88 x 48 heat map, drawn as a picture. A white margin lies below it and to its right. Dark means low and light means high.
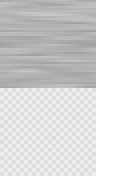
The table splits into 2 rows of 1 panel. Panel 1,1: high, streaked across, faint in contrast. Panel 2,1: very high, checkered, faint in contrast.
